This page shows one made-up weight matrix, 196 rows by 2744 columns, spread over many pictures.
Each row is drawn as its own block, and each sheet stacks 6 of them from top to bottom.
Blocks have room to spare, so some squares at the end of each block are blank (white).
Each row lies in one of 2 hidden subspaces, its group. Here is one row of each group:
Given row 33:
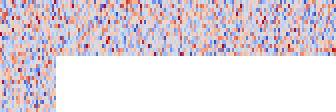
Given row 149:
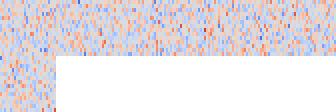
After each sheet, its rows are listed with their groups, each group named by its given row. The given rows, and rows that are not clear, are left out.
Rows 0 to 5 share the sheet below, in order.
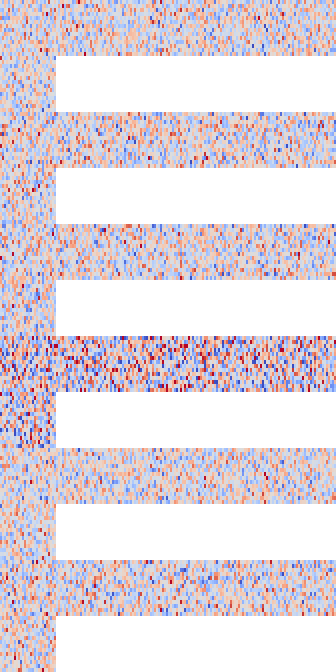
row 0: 149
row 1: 33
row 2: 33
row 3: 149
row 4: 149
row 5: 149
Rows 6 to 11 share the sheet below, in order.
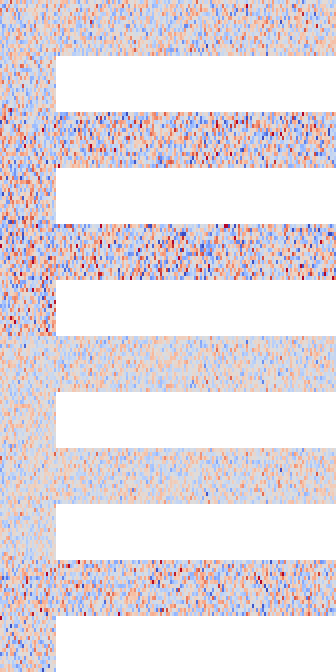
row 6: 33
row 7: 33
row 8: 149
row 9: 33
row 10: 33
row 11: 149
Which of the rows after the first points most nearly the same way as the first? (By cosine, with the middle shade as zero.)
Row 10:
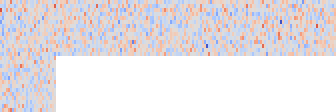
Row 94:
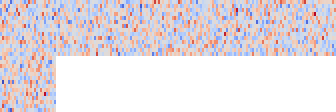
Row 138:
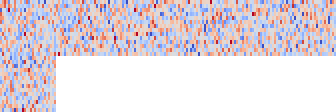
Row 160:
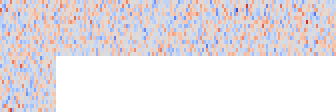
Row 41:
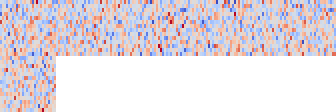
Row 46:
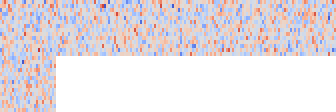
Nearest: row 160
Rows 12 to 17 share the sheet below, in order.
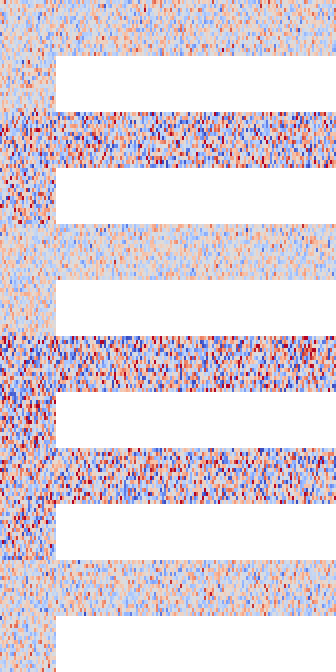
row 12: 33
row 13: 149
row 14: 33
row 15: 33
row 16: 33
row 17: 149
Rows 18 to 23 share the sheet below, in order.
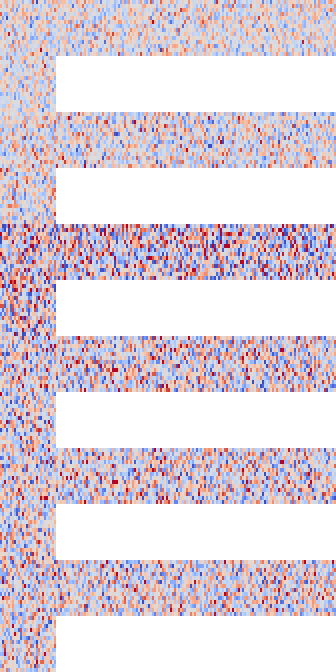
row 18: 149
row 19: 149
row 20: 33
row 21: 149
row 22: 149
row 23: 33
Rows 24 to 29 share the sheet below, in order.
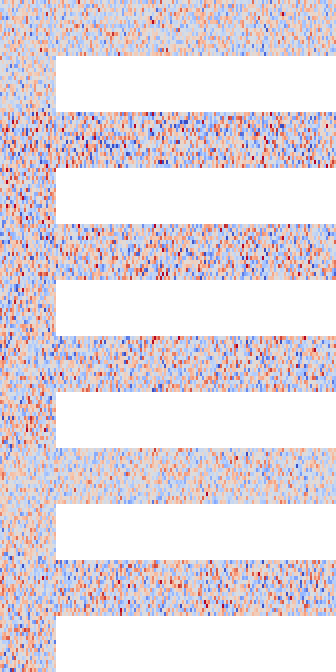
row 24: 149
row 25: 149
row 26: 149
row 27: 33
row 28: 33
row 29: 33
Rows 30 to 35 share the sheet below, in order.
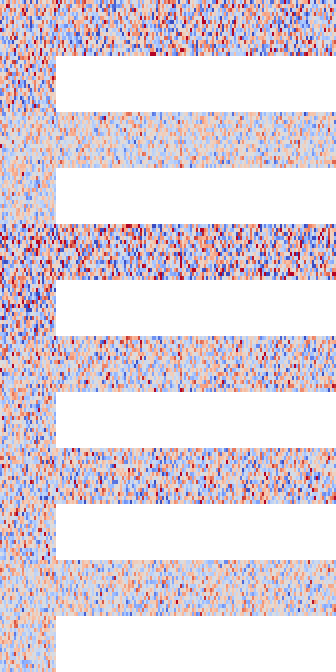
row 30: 149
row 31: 33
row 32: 33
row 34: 149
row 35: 149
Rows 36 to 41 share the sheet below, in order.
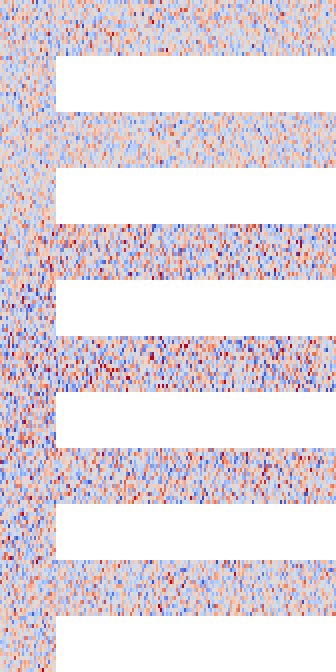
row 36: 149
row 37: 149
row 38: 33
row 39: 149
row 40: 33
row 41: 149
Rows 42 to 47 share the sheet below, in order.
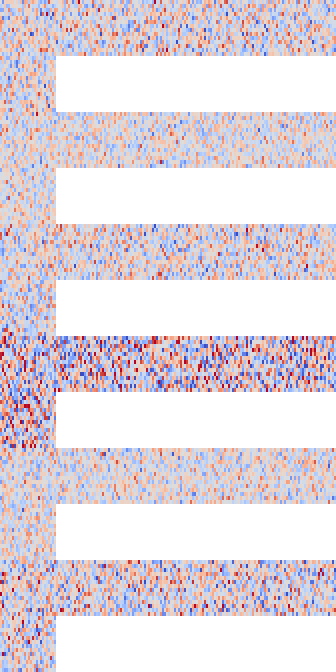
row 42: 149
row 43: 149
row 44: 33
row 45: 33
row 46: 33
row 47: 33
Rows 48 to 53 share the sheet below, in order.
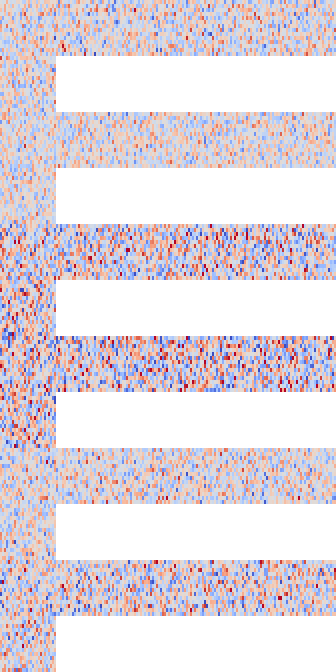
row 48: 149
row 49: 33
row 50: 33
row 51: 33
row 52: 149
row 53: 33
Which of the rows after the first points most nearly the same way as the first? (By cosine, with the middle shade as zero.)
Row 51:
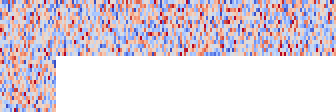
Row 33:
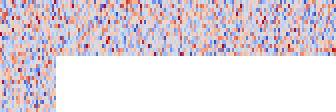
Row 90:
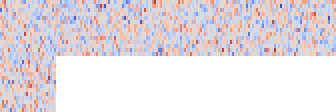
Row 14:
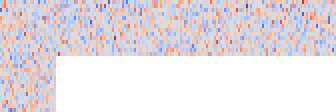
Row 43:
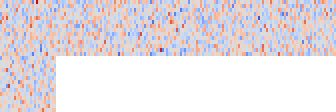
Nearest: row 33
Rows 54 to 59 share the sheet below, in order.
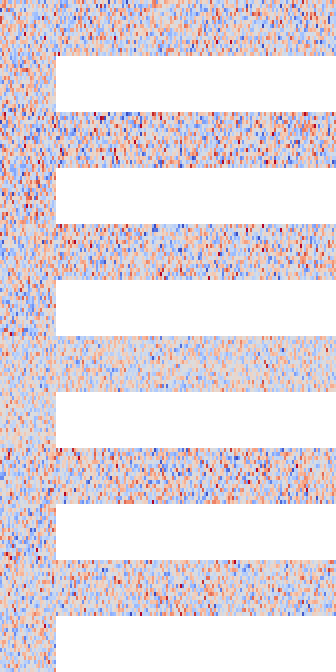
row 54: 33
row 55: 33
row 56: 33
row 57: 149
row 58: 33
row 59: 149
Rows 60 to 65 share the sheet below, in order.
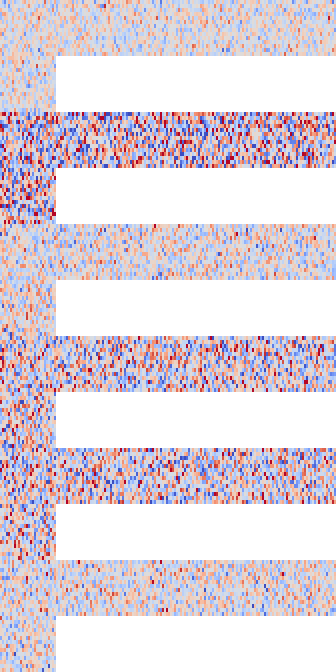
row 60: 33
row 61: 33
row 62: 33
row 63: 33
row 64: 149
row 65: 149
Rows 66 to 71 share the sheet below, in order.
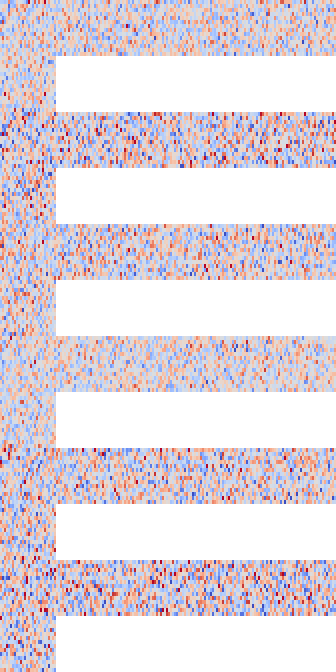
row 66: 33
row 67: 33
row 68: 33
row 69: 33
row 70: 33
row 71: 149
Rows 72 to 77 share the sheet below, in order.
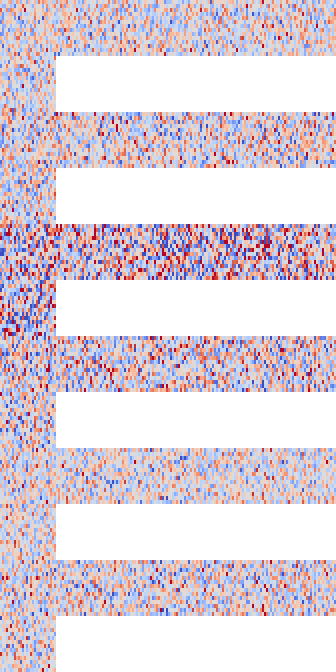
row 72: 33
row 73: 33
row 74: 33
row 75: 149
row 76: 149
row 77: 149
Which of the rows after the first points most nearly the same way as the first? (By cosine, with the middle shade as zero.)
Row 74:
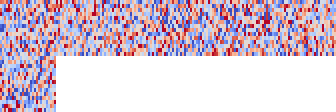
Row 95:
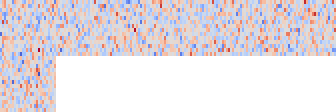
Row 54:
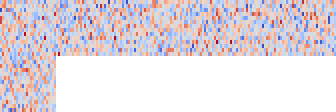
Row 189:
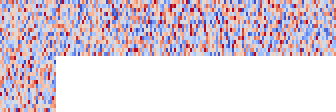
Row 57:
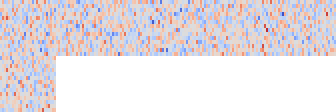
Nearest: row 95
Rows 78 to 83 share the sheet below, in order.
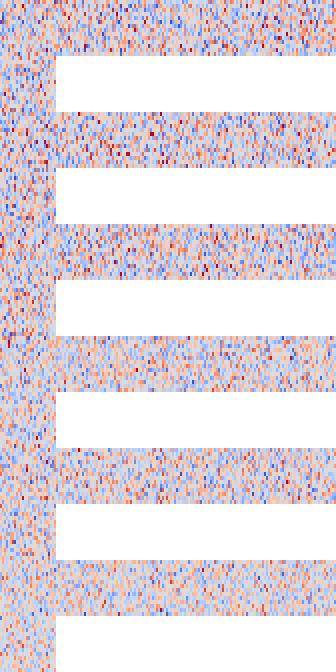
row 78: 33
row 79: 149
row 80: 33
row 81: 33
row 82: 149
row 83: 149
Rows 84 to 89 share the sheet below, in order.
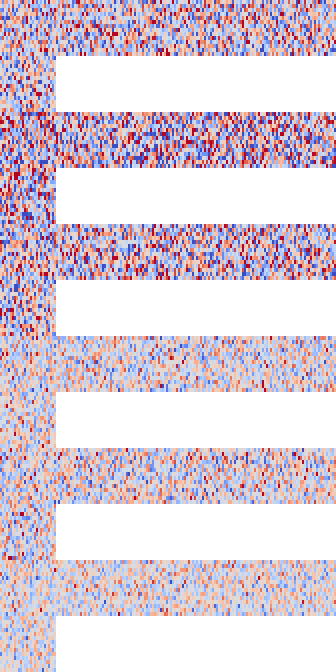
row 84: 149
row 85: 149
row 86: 149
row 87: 149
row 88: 33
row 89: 149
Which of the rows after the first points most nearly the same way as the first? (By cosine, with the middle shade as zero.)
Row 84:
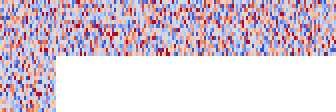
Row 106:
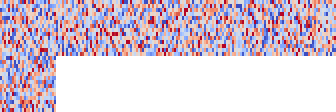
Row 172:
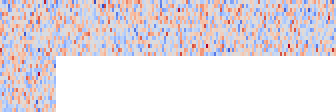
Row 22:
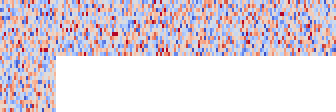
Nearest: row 22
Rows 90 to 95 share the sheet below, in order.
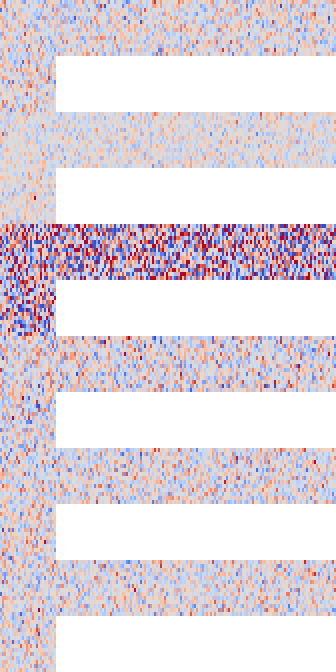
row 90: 33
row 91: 33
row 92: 149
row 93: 33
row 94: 33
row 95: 33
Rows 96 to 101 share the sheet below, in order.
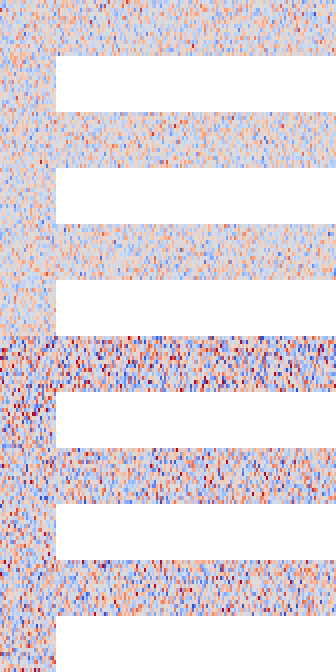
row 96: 33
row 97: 149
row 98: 149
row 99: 33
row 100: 149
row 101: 33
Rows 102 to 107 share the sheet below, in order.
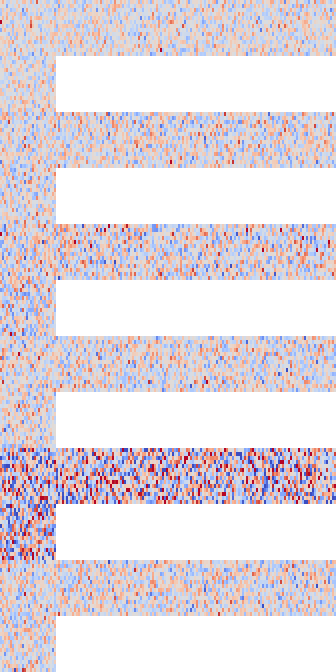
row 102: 149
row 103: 33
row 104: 33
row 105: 33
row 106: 149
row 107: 33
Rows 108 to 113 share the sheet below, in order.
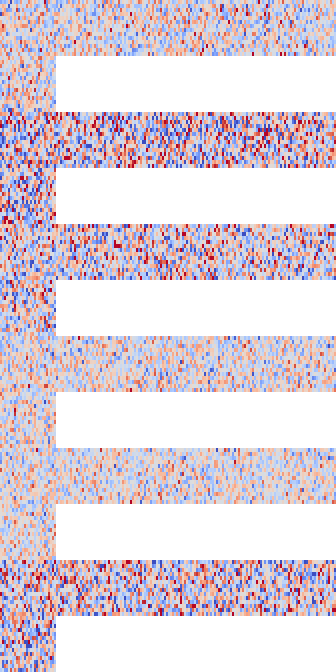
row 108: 33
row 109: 33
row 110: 149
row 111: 149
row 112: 149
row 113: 33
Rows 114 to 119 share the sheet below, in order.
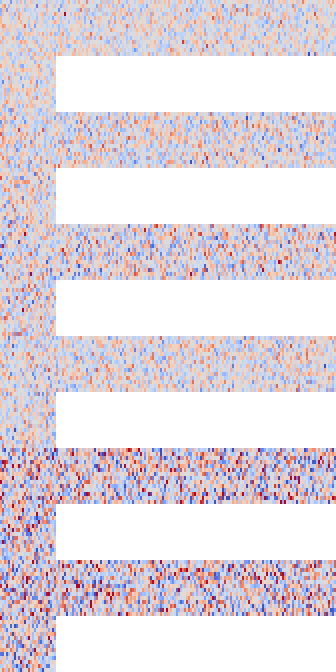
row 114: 33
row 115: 33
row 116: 33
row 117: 149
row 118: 33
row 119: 149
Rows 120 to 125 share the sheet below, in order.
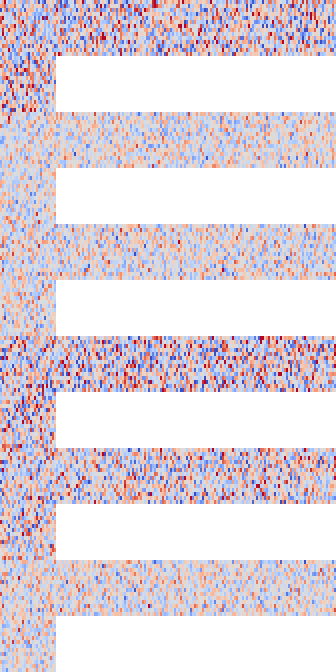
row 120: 33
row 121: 33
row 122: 33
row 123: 33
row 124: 33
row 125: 33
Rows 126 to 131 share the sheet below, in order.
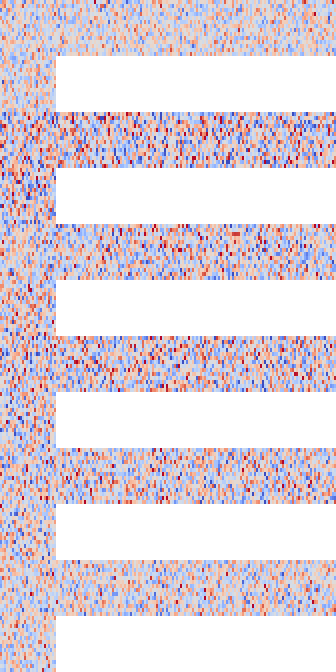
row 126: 33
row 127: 33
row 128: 33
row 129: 149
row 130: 149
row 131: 149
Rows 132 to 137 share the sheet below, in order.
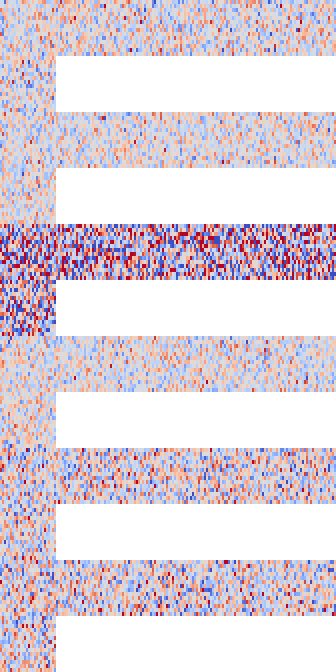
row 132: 33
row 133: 33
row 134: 149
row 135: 33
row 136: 33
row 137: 149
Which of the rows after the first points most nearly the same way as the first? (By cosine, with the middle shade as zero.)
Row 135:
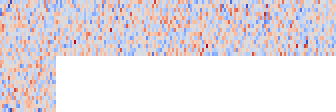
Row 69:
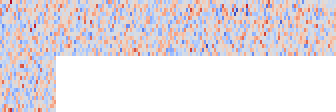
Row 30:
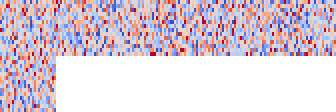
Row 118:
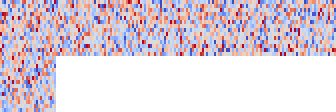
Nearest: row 118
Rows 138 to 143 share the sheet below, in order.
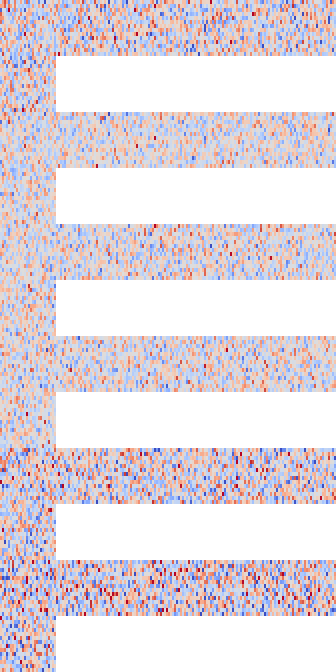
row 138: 33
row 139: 33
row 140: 33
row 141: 149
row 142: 33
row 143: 149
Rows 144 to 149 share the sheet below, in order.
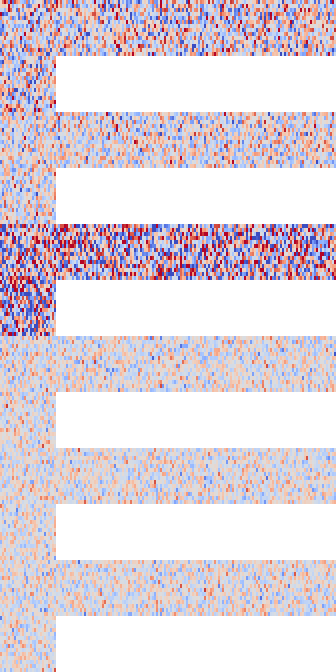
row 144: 33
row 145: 33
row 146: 33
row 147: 149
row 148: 149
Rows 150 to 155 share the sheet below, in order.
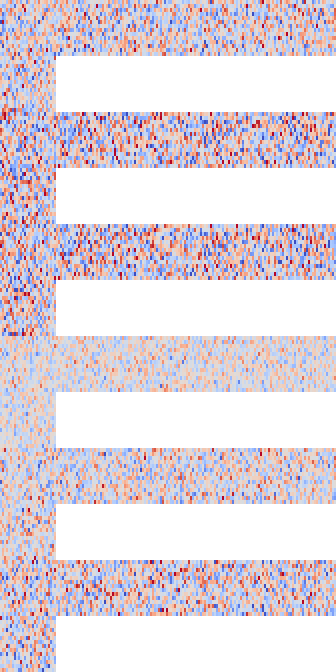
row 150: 33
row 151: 33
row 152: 33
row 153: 149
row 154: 33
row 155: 149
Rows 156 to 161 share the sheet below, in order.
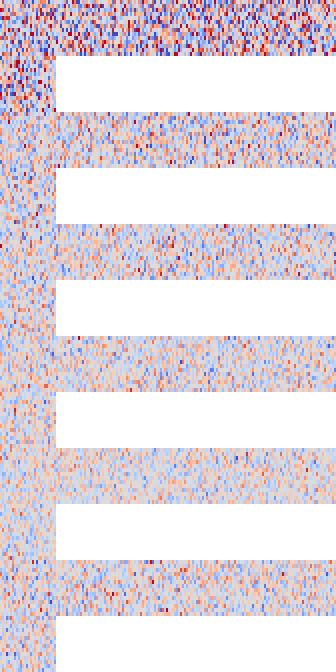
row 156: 149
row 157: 33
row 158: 149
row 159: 149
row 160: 33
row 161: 149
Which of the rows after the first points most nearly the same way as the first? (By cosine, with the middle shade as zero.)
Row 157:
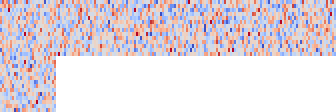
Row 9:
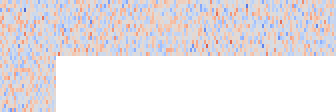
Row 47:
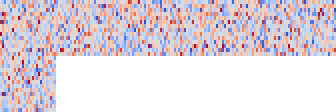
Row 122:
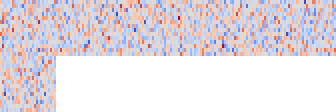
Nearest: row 9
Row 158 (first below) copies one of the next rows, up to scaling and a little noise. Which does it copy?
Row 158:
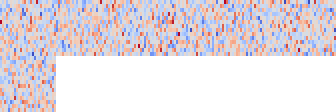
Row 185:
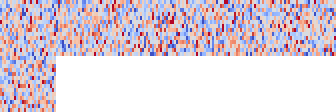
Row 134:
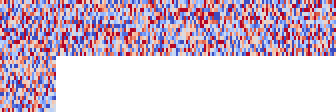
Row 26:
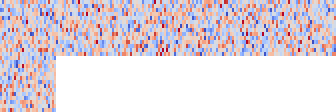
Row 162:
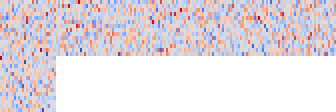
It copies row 185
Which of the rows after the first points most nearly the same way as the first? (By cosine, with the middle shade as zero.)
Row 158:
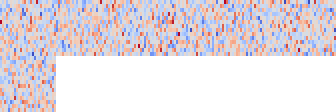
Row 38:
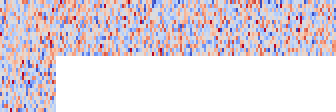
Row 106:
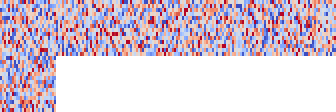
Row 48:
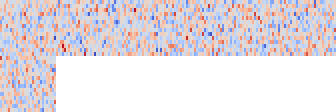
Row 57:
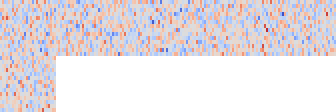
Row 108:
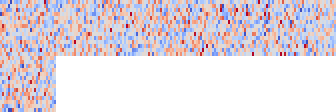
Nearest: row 106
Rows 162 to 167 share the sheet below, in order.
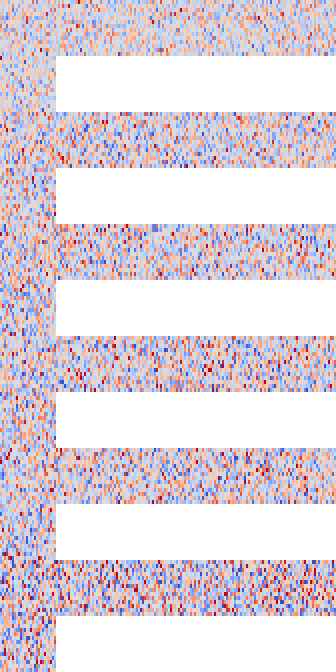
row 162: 149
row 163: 149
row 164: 33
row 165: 149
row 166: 33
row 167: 33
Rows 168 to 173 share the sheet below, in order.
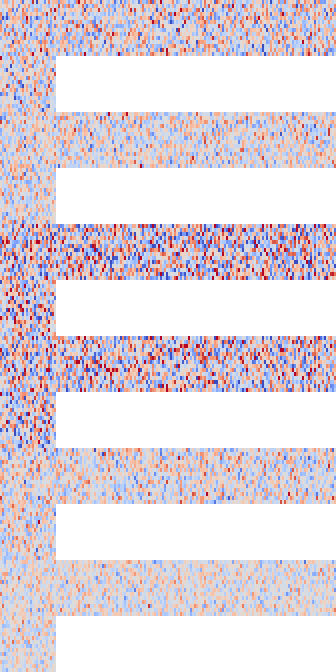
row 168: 149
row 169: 33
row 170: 149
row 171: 149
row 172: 33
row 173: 33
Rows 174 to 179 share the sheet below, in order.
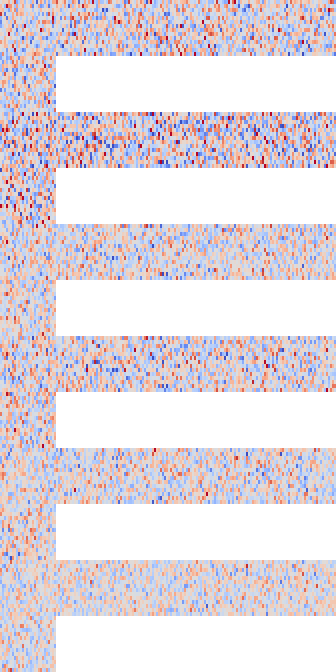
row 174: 149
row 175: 149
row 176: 149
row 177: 149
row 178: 33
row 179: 33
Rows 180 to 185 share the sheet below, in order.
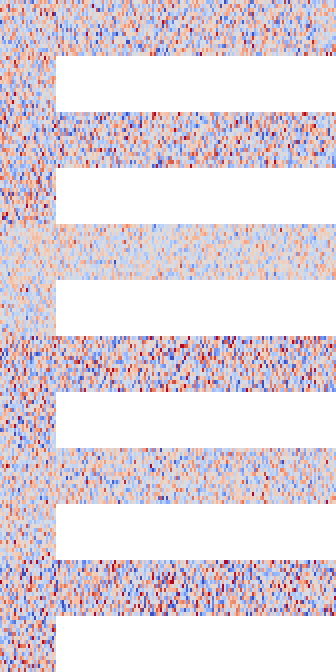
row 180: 149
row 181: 33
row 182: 33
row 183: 149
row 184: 149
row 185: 149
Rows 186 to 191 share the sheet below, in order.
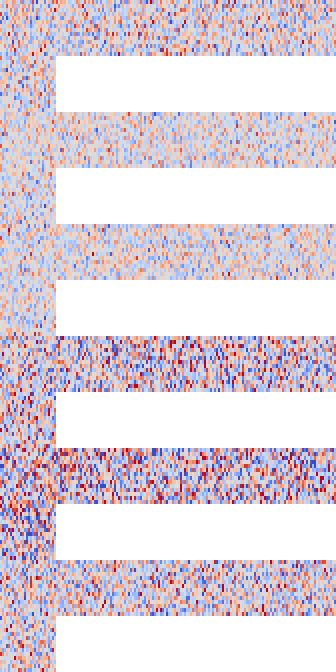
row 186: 149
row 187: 33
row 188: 33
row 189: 33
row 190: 33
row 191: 149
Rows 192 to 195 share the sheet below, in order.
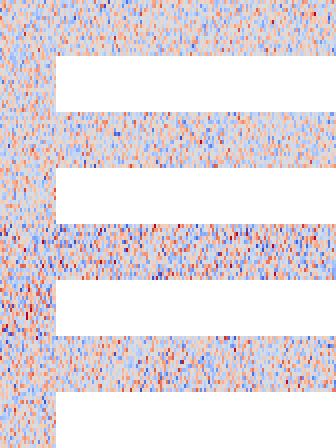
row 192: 33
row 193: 149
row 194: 33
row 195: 149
